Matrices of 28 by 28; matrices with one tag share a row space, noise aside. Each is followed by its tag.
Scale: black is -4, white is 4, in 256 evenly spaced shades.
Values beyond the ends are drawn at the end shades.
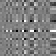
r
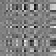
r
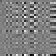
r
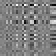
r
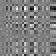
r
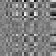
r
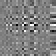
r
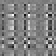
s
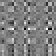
s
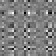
s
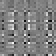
s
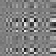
r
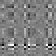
s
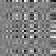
r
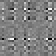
s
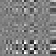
r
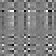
s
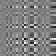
r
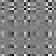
s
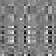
s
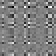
s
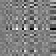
r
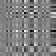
r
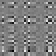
s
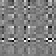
s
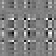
s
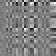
r
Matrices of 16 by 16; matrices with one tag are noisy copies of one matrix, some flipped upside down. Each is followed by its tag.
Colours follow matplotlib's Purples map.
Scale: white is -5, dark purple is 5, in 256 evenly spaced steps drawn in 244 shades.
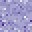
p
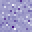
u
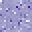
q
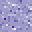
u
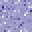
p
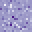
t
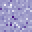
t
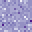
p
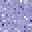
p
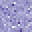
u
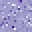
u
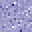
u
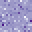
p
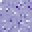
q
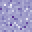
t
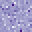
u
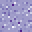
u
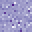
u
